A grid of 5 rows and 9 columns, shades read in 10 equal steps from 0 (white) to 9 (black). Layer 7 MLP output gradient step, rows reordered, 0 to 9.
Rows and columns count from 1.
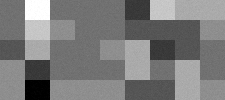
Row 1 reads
5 0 5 5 5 7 2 3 3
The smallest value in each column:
4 0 4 4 4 3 2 3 3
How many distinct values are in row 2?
4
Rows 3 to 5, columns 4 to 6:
5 4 3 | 5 5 3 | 4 4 6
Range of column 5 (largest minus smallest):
1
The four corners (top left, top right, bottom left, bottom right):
5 3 4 4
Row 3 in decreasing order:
7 6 6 5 5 5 4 3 3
